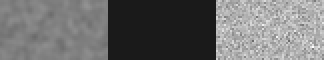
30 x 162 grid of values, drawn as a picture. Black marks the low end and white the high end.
The table splits into one row of 3 panels. Panel 1,1: middling, blotchy, faint in contrast. Panel 1,2: very low, flat. Panel 1,3: high, fine-grained.
